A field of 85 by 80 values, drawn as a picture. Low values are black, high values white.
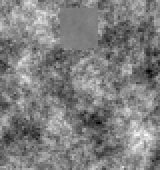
In the top middle lies a patch that is calmer than the rest. No single row or column stands out from its neighbours. The top middle is the calmest part. The histogram is bell-shaped.
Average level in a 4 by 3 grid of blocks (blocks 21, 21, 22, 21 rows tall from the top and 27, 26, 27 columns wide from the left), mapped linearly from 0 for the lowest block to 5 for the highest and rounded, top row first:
5 2 1 / 2 2 0 / 2 1 3 / 1 2 4
